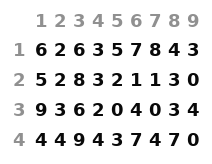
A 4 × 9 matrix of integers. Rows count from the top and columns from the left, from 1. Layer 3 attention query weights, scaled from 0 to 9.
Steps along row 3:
down up down down up down up up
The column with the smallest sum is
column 9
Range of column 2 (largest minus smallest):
2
